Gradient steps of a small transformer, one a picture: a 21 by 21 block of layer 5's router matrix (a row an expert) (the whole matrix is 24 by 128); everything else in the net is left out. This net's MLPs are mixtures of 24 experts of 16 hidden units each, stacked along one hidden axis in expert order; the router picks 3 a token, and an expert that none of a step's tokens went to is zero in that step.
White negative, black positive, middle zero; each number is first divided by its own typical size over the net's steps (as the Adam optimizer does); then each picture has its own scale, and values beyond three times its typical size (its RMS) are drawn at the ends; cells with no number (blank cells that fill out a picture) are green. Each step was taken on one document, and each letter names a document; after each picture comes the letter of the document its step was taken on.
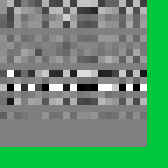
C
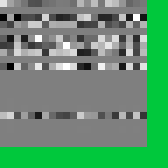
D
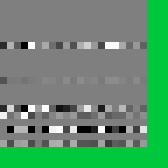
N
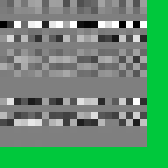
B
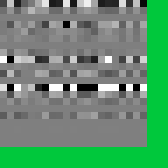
C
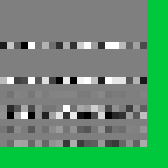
N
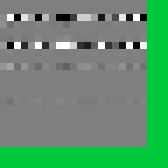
D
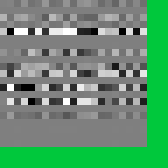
C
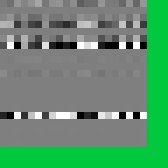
B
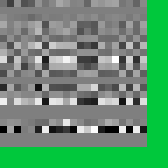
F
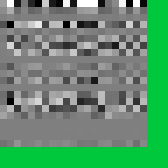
C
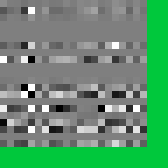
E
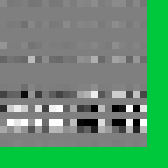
E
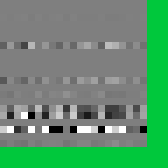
N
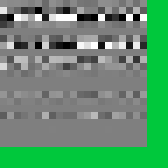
B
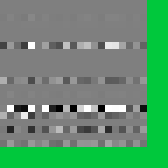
N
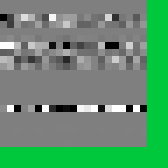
D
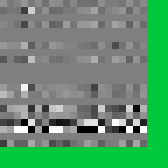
E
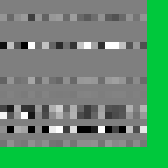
N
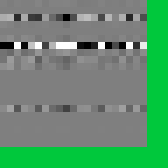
D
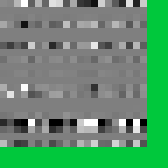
E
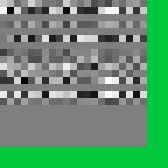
F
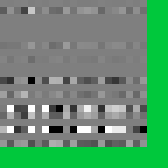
N
